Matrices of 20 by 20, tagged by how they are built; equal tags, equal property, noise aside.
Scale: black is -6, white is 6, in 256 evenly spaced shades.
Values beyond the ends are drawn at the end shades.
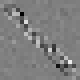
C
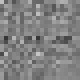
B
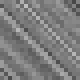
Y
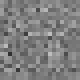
B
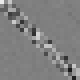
C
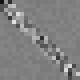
C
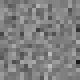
B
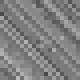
Y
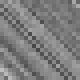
Y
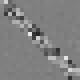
C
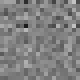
B
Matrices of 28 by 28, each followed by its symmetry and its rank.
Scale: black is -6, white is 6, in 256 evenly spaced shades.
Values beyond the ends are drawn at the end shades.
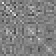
symmetric, rank five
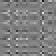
neither, rank two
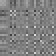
symmetric, rank three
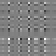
neither, rank one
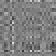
neither, rank three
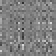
neither, rank three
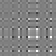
symmetric, rank one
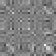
symmetric, rank three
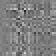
neither, rank three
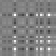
symmetric, rank one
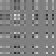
symmetric, rank one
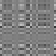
neither, rank one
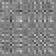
symmetric, rank three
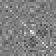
symmetric, rank five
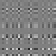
neither, rank one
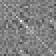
symmetric, rank five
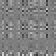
neither, rank two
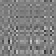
neither, rank two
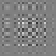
symmetric, rank one
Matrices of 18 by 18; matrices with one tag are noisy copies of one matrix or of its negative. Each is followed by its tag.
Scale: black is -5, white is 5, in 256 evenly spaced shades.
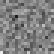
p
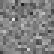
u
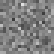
u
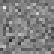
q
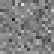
u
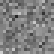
p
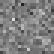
u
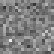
q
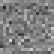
q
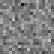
u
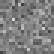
u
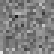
p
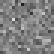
u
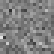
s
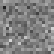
q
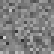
s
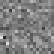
s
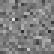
u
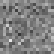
q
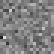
s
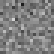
u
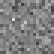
u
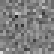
p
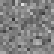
u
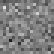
q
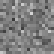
u
